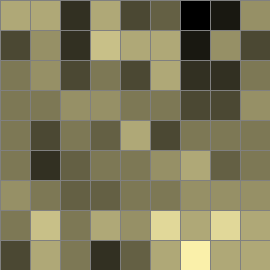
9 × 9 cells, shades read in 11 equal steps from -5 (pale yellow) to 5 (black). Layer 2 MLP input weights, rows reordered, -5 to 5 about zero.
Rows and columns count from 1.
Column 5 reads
2 -2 2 0 -2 0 0 -1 1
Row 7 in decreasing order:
1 1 0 0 0 -1 -1 -1 -1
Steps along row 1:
same up down up down up down down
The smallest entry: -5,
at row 9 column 7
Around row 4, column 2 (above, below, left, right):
-1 2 0 -1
